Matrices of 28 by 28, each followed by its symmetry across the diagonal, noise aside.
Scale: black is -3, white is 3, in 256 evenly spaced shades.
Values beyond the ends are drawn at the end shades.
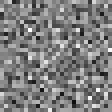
symmetric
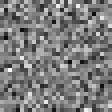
neither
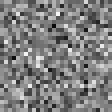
antisymmetric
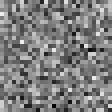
neither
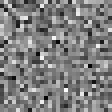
antisymmetric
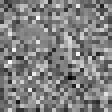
neither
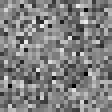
symmetric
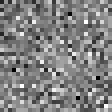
symmetric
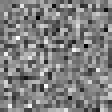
antisymmetric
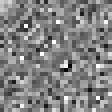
symmetric
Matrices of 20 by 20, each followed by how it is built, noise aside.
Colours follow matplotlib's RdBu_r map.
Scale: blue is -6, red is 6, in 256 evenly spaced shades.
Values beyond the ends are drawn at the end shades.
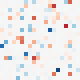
sparse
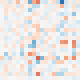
low rank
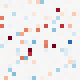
sparse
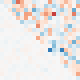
upper triangular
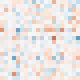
low rank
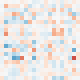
low rank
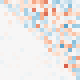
upper triangular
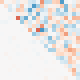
upper triangular
